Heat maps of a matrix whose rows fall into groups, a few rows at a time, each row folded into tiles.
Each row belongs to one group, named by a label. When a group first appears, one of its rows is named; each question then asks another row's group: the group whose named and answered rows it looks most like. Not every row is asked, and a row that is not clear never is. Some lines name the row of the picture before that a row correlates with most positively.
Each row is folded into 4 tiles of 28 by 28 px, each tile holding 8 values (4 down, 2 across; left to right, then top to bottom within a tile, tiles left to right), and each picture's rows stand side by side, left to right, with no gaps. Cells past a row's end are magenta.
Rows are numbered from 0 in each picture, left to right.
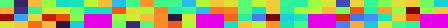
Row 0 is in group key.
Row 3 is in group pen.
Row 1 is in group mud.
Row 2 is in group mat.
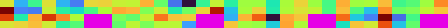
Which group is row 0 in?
key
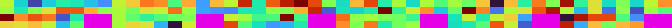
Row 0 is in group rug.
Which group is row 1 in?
key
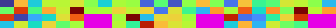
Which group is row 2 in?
pen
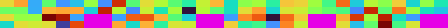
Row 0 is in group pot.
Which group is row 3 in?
rug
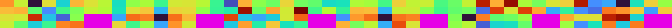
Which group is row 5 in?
pot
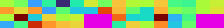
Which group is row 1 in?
mat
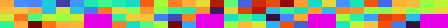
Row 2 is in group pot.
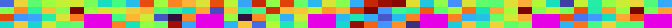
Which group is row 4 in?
pen
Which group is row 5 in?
pen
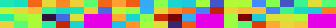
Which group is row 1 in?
pot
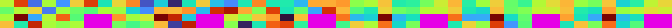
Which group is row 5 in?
mat
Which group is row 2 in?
mud
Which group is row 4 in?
mat
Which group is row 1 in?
pot
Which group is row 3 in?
mat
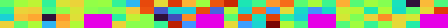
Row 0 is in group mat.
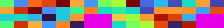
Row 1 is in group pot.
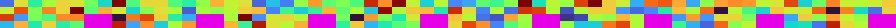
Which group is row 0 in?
pen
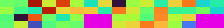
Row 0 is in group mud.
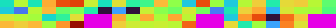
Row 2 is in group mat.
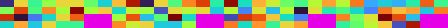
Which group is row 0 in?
pen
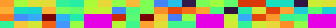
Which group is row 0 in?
mat
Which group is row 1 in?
rug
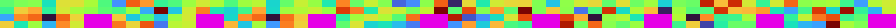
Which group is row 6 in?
mud
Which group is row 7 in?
rug
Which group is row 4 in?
pen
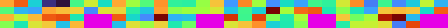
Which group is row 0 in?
pot
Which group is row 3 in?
pot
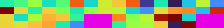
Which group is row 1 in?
pot
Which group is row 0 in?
key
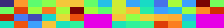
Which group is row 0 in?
pen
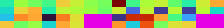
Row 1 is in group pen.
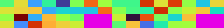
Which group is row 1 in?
mud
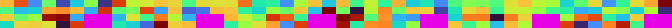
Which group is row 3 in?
rug
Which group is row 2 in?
pot
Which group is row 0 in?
pot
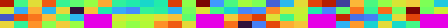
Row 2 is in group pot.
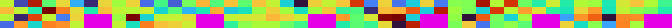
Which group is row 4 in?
mud
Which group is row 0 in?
mud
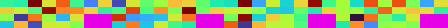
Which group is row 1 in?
pen
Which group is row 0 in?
mud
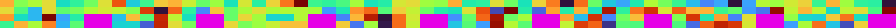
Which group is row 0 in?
mat
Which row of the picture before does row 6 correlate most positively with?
2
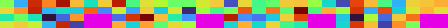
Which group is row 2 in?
pen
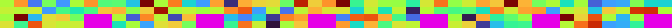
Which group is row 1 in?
mud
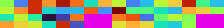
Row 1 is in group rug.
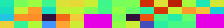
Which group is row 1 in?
mud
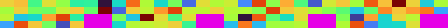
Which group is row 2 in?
mud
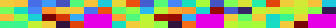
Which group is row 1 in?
pot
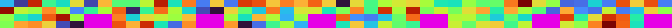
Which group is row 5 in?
key
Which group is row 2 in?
mud
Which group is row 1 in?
key
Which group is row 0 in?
key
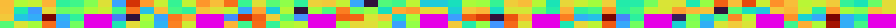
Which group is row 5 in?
mat
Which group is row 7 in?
mat
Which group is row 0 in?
mat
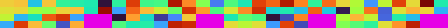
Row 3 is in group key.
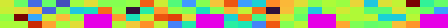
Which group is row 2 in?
rug
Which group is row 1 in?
key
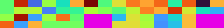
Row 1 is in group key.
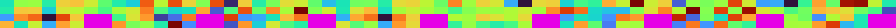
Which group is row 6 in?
pen
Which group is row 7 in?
key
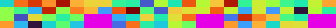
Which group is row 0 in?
mud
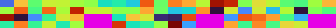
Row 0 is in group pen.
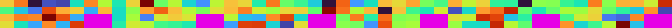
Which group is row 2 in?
pot
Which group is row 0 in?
pot
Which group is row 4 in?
rug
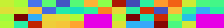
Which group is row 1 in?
rug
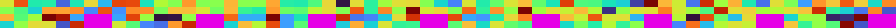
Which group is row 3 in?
pen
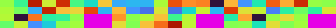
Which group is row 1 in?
key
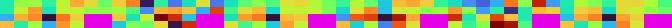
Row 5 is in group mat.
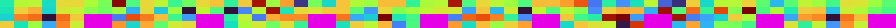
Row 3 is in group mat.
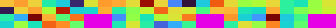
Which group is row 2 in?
mat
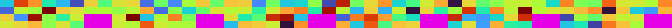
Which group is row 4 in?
pen
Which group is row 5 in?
rug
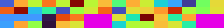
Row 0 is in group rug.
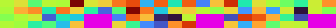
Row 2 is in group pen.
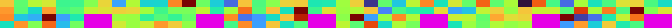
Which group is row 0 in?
mat
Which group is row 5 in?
pen
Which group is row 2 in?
pen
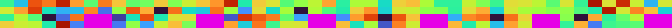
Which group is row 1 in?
rug
